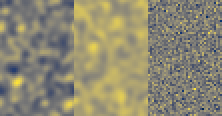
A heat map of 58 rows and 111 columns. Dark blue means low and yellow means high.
It is made of 1 by 3 panels. Panel 1,1: middling, blotchy, strong in contrast. Panel 1,2: high, blotchy. Panel 1,3: middling, fine-grained, strong in contrast.
